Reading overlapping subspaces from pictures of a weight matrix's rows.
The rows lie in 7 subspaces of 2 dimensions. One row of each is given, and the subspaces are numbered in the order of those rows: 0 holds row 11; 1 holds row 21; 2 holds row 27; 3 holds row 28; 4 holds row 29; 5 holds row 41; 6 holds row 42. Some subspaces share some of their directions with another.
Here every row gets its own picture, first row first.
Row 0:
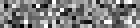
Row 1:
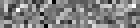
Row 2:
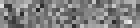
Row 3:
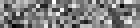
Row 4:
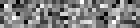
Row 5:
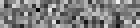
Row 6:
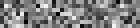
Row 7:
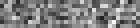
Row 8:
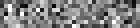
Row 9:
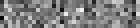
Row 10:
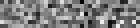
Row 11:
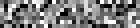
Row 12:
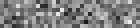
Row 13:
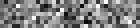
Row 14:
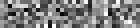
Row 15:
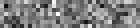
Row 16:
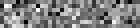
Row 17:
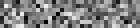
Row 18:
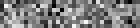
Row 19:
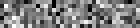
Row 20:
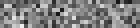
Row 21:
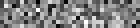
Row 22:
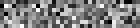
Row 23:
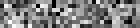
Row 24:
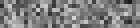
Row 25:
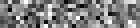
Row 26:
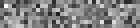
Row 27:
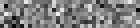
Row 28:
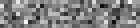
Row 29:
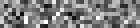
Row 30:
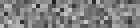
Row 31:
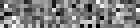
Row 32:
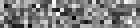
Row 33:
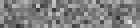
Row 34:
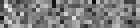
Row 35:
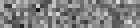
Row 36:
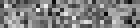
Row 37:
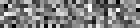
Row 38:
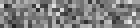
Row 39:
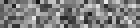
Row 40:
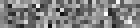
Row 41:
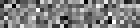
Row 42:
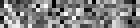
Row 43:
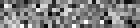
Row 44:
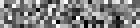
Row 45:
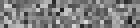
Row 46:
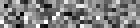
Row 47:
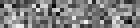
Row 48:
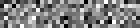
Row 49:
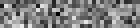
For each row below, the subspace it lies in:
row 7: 3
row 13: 5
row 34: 6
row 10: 3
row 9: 6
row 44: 1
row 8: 0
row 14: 2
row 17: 4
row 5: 1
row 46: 4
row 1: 0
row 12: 5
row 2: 0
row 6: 4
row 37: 2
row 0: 0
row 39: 5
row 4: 3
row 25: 4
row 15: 2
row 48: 5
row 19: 2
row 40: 2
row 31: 2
